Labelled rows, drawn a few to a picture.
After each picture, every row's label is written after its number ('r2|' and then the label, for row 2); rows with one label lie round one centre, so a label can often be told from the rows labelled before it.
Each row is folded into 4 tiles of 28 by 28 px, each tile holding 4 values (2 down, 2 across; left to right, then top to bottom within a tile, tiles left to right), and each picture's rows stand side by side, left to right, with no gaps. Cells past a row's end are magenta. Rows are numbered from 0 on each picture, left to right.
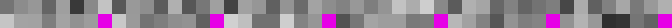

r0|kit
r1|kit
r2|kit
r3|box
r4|kit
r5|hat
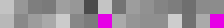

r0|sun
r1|kit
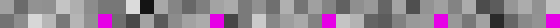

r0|box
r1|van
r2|box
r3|kit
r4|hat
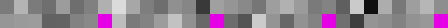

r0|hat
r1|sun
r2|box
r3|van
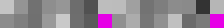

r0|sun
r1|sun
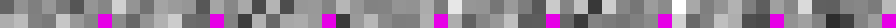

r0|kit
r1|sun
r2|van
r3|box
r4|sun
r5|van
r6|sun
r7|hat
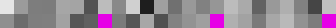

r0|sun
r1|van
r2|sun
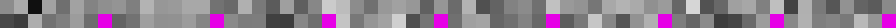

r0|van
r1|box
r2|hat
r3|sun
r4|hat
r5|box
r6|hat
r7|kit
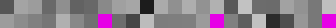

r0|kit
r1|van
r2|hat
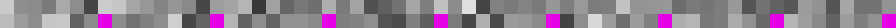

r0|sun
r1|sun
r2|van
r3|hat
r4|van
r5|box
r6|kit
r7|kit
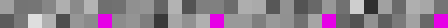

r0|box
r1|kit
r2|kit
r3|van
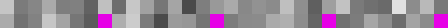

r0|sun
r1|kit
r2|sun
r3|box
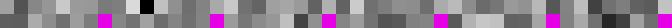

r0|box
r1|van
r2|sun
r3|hat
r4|box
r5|hat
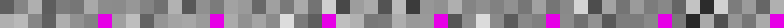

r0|kit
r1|kit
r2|sun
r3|kit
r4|box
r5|van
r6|van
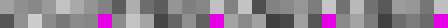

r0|box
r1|hat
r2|hat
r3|hat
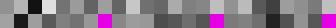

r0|van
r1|hat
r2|hat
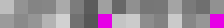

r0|sun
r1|kit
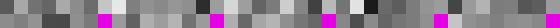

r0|hat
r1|sun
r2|sun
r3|van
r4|kit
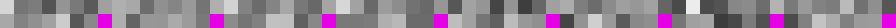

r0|sun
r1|sun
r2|sun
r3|sun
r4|kit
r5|box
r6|hat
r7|box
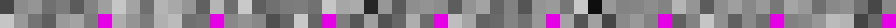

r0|kit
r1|sun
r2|hat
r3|van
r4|kit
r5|van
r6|box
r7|sun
